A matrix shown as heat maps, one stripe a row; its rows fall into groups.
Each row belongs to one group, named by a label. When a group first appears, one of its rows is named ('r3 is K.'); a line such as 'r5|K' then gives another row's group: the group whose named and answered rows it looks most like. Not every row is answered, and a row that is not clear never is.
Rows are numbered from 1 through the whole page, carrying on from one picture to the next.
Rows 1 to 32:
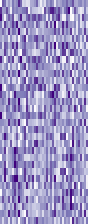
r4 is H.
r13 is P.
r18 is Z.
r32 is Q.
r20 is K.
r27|Z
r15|Z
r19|Q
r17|P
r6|Q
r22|H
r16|Z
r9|P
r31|Z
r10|Q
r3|P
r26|H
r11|Z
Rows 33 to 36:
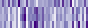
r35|Q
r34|Q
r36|Q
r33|Z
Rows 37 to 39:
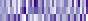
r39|Z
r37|Q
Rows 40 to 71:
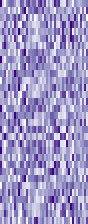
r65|Q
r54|Q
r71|Q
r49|Q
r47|Q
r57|Z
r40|P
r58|P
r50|H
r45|K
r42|Z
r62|Q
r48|P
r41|Q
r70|K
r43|K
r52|Z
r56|H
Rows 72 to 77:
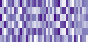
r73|K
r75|K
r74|P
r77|Z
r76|P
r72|P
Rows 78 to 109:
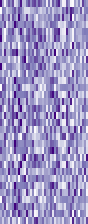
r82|P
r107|H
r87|P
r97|K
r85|H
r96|Z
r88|Q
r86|Q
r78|P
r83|P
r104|H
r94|H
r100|Q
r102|Z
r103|Q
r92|Z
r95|P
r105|Z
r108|Z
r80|Z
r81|H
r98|H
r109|Q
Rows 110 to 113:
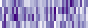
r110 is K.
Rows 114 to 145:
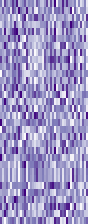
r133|Z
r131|P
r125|Z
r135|H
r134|K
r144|K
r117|K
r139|Q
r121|Z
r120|K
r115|Z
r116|Q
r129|Z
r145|P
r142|H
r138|Q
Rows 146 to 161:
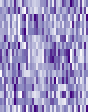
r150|Q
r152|Z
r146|K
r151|K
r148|Q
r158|H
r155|Z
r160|H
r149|Q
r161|Q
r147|Z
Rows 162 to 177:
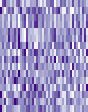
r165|Q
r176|H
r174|Q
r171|Q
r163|P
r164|Q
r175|P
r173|H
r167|Z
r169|Q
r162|K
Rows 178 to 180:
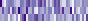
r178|P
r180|Q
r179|Z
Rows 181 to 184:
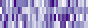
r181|H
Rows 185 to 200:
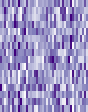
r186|K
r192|H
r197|P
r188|H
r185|Z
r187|K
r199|P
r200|Z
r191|Z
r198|Z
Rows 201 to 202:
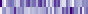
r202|K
